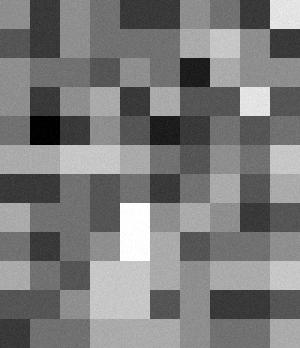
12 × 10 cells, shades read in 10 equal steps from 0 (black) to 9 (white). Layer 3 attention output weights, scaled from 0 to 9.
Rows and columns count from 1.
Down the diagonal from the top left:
5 2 4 6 3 4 4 5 4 7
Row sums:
39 42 42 43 28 55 36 47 46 57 40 47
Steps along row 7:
same up down up down up up down up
